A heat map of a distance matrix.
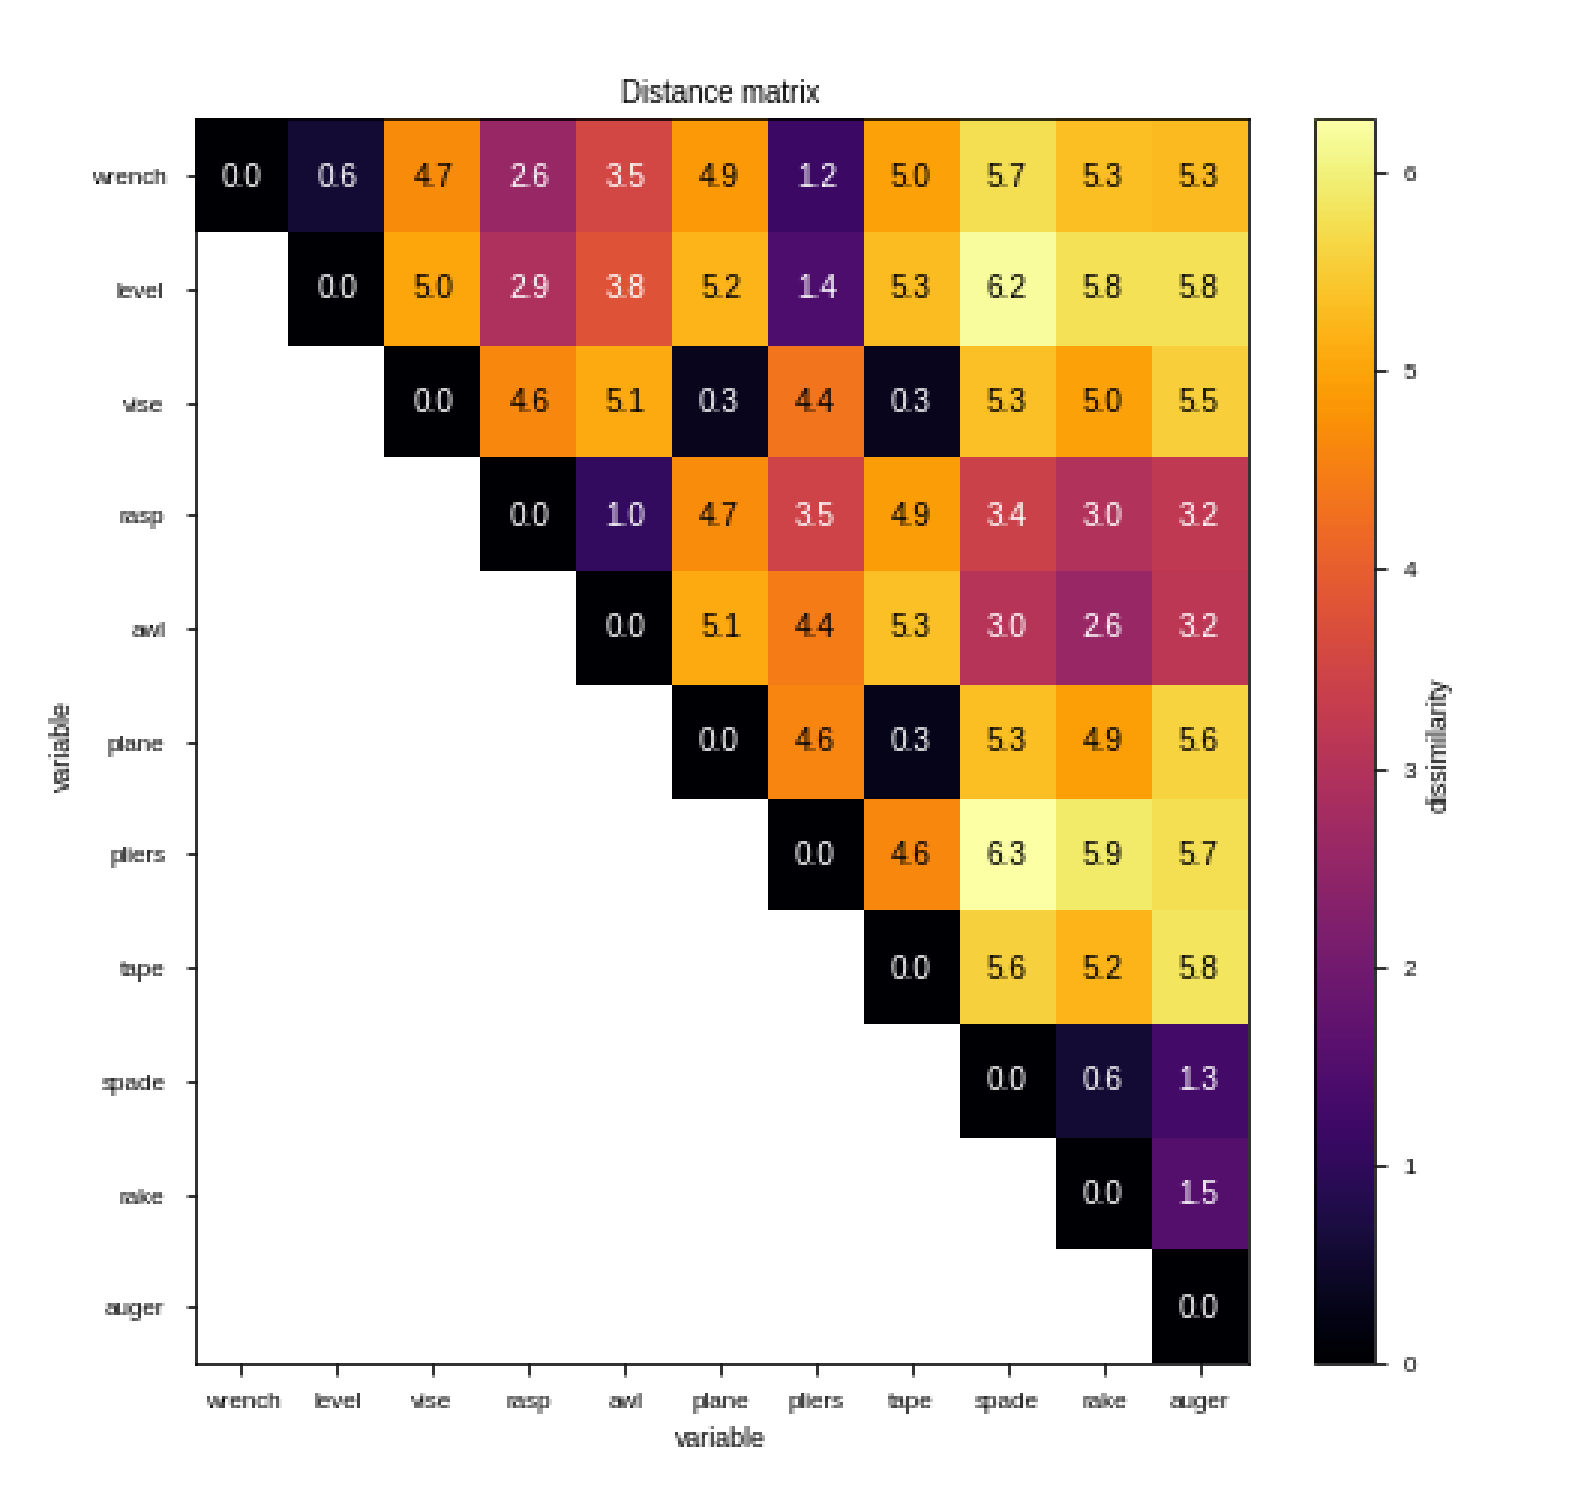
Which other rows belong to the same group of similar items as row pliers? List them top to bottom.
wrench, level
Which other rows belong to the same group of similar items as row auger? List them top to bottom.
spade, rake
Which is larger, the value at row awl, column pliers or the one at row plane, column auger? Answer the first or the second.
the second
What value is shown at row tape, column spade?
5.6
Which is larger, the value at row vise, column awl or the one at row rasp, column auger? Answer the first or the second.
the first
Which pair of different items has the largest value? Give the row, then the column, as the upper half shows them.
pliers, spade
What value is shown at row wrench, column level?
0.6
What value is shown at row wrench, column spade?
5.7
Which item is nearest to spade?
rake
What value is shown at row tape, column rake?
5.2
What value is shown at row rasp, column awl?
1.0
